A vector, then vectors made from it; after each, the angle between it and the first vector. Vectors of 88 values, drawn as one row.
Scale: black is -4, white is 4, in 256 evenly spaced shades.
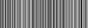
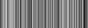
orthogonal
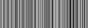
partly opposed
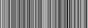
orthogonal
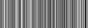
partly aligned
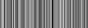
partly opposed
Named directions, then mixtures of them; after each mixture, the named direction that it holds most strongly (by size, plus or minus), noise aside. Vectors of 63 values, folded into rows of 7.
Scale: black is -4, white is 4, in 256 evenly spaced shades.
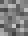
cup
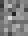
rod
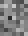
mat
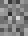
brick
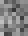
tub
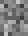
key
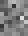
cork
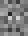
brick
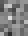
rod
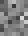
cork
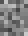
mat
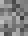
tub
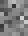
cork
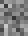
key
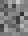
cork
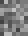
tub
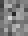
rod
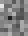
rod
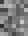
cup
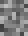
mat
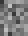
rod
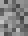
tub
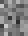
key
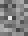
mat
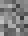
tub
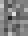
rod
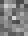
mat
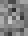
tub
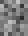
key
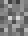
brick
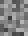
mat
